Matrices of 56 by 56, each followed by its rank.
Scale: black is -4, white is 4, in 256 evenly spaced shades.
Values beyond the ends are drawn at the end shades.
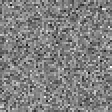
full rank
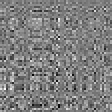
five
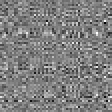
five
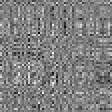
five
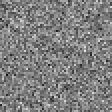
full rank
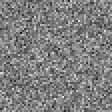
full rank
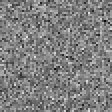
full rank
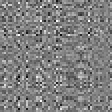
five
